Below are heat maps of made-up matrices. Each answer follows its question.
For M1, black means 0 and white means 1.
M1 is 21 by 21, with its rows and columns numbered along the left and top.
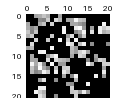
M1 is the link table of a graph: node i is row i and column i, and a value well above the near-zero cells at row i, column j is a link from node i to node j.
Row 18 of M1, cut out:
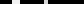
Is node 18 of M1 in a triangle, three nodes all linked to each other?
no
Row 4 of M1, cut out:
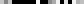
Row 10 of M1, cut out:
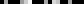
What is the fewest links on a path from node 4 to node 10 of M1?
2
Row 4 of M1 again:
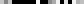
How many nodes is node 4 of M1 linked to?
11
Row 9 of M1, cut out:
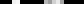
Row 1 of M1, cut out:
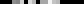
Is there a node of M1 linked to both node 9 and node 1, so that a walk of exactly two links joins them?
yes
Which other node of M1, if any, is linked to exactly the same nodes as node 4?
node 3
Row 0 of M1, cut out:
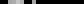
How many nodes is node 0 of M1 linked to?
5
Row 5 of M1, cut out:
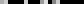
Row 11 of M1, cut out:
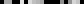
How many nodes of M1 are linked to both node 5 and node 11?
2
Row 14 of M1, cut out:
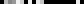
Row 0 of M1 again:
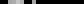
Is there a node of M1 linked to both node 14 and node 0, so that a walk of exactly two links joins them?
yes
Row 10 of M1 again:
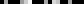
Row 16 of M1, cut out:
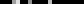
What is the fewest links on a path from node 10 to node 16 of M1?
2
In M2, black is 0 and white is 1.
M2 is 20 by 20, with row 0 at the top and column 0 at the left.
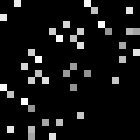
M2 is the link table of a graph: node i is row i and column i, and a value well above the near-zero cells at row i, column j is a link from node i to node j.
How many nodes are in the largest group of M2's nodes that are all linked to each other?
3
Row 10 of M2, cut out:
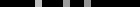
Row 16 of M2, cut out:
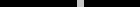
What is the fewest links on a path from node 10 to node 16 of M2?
6
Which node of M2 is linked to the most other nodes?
node 4
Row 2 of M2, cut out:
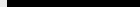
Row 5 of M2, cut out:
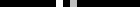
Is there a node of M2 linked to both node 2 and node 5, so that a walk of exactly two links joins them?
no
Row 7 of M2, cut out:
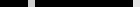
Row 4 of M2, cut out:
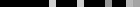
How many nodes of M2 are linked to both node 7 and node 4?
1
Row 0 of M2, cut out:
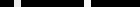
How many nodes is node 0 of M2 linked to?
2
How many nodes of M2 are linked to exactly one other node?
5
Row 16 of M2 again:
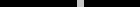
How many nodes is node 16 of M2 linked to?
1
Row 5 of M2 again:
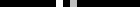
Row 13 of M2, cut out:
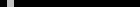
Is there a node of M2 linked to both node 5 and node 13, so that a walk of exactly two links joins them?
no
